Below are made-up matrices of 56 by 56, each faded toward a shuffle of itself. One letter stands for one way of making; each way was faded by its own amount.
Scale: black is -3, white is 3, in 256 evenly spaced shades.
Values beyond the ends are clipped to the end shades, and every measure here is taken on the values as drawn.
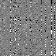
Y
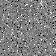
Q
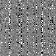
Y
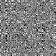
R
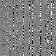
Y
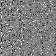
Q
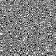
R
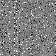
Q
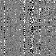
Y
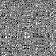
R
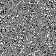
Q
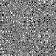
R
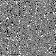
Q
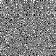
R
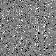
Q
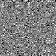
R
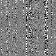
Y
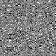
R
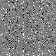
Q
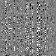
Y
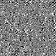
R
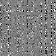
Y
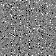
Q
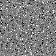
Q
